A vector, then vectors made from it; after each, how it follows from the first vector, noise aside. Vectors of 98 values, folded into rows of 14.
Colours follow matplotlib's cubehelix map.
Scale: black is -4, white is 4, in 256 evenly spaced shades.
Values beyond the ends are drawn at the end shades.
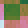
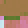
partly zeroed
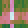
wrapped around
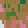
partly zeroed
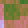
shrunk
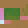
partly zeroed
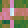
wrapped around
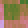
shrunk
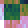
scaled up
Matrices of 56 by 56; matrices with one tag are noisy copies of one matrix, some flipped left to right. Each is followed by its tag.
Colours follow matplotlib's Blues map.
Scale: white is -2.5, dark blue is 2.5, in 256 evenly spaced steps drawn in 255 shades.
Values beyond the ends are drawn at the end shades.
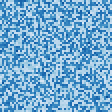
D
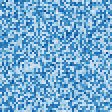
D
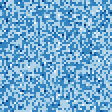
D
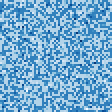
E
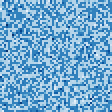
E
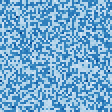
D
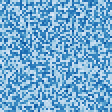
D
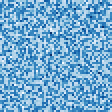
E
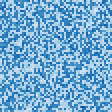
D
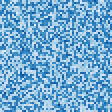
D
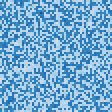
D
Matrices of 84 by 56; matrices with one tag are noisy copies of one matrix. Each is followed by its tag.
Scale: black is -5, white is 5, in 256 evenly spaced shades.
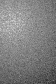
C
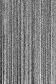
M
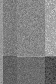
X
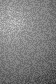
C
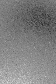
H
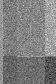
X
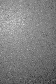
C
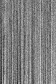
M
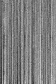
M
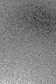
H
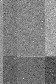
X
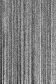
M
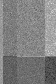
X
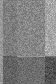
X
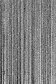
M
